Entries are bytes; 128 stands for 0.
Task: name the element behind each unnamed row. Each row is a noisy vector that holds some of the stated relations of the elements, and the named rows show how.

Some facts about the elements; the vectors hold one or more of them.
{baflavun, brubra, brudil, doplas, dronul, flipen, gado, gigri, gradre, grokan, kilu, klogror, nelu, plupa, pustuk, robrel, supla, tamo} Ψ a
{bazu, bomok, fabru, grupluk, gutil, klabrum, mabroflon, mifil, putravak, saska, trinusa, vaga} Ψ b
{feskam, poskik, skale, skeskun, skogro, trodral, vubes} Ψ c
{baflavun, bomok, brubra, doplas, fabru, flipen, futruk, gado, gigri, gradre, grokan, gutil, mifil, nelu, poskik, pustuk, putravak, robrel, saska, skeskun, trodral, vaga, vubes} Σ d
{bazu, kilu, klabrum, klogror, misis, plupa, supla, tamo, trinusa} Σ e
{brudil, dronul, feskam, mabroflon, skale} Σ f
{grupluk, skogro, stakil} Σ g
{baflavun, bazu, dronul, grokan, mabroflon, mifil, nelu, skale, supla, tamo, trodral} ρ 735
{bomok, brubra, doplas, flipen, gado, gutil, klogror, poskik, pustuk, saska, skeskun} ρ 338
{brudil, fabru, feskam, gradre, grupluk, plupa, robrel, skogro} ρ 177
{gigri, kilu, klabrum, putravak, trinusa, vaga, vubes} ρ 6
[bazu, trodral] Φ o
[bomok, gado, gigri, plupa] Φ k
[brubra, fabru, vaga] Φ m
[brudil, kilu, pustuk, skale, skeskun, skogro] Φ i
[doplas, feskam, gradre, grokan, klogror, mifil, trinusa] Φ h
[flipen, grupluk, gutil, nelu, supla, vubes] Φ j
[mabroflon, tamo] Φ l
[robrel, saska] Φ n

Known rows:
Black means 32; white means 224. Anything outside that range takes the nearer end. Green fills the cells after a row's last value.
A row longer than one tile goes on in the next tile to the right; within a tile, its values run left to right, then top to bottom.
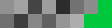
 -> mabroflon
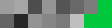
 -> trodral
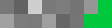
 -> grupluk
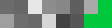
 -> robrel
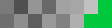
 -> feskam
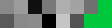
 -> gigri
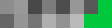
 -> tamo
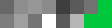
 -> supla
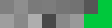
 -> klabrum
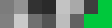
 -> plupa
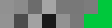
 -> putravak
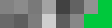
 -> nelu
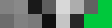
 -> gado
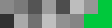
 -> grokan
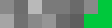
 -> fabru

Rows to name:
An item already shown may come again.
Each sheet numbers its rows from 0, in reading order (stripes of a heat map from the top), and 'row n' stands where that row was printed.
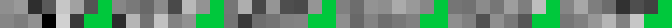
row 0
bomok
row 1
grokan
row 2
dronul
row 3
skeskun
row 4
brudil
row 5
bazu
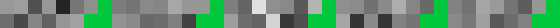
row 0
mabroflon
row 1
pustuk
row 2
robrel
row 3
poskik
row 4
vaga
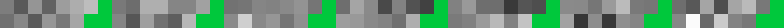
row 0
feskam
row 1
vubes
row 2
kilu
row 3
misis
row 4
bazu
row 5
poskik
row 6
klogror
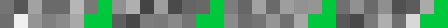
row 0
trinusa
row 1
baflavun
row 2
skogro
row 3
skale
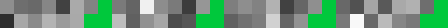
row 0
mifil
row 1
saska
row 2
nelu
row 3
klogror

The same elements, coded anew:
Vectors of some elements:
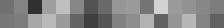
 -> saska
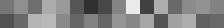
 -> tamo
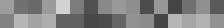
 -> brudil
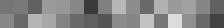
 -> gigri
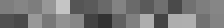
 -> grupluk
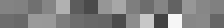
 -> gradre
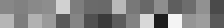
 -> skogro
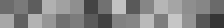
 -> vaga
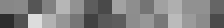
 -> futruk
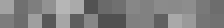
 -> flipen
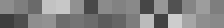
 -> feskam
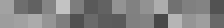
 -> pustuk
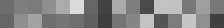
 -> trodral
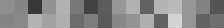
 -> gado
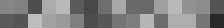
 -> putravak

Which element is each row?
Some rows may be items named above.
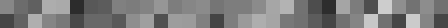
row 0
mifil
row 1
bazu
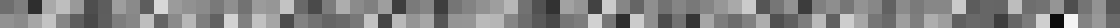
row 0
saska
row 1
kilu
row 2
bazu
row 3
vubes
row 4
skogro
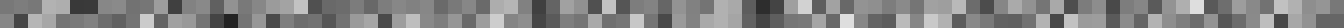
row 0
trinusa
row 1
nelu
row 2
klabrum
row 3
plupa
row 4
kilu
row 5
poskik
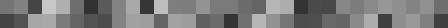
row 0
mabroflon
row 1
mifil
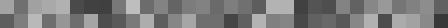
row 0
supla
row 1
mifil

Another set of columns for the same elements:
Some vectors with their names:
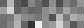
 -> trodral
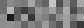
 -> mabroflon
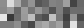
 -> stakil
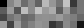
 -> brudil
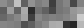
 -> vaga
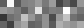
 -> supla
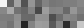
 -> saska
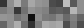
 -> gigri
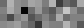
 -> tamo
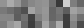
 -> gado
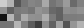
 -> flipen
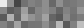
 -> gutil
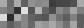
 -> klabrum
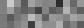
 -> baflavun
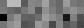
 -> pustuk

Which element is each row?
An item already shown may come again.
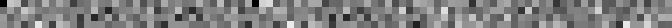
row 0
skogro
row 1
mabroflon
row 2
mabroflon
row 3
skogro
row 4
mabroflon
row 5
vubes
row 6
putravak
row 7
trodral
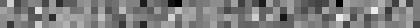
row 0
bazu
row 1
klogror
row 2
feskam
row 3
trinusa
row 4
plupa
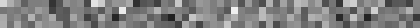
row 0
poskik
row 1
kilu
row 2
nelu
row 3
robrel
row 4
kilu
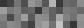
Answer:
mifil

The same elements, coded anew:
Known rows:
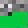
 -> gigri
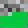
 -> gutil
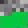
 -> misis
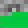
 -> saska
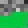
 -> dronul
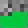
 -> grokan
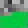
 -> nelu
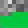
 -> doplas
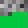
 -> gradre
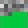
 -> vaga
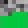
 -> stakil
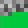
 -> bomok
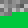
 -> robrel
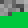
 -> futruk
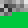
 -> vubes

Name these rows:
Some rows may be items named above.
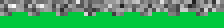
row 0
plupa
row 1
plupa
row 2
trinusa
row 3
kilu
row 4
trodral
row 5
bazu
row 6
feskam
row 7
tamo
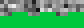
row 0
plupa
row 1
skogro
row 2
trodral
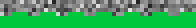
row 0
klabrum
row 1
mabroflon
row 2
kilu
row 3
klogror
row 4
mabroflon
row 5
mifil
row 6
poskik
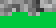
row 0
saska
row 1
supla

